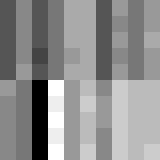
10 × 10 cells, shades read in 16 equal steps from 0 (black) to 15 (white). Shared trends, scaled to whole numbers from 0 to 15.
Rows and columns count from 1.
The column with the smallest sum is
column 3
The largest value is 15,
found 3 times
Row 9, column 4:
14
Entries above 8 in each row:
4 3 4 3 5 7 7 7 6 6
